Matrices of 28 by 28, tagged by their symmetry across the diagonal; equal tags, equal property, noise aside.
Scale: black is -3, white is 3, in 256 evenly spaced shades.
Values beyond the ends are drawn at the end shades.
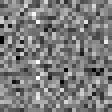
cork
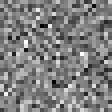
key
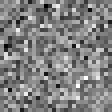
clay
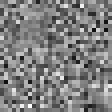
key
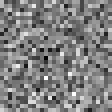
cork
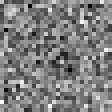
clay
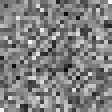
clay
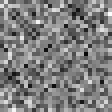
clay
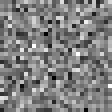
key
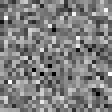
cork
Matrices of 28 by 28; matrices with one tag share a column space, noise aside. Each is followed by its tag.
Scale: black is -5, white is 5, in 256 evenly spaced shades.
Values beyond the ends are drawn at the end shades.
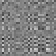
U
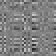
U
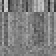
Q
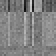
Q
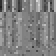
Q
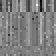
Q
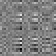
U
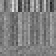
Q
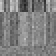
Q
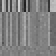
Q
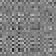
U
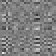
U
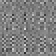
U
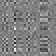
U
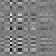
U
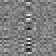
U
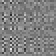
U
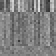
Q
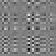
U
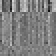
Q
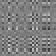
U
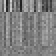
Q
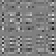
U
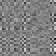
U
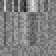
Q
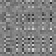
U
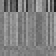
Q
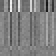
Q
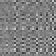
U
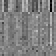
Q
